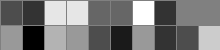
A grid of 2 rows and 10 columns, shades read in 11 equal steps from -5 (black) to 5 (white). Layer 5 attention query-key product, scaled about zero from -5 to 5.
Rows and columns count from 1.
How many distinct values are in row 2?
7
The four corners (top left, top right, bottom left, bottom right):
-2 0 1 3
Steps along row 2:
down up down down down up down up up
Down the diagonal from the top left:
-2 -5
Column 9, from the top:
0 -2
